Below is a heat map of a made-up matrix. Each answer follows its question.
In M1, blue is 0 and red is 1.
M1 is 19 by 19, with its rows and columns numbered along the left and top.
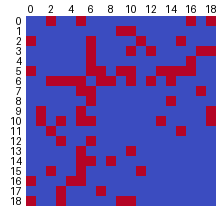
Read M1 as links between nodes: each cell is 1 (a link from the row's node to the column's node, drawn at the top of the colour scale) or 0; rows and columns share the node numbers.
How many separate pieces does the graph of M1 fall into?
1
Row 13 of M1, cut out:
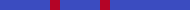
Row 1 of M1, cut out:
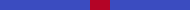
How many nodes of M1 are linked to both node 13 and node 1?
1
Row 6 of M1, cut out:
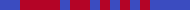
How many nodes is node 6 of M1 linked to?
9
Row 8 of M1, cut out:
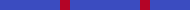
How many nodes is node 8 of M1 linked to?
2
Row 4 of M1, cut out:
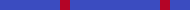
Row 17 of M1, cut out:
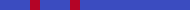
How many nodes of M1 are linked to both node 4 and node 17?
0
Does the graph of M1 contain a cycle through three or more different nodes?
yes
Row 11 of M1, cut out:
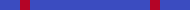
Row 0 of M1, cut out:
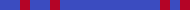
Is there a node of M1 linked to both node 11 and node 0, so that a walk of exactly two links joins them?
yes
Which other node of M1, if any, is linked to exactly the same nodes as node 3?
none
